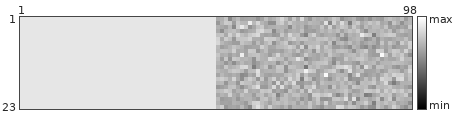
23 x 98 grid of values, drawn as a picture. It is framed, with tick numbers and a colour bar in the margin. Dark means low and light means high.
It is made of 1 by 2 panels. Panel 1,1: very high, flat. Panel 1,2: high, fine-grained.
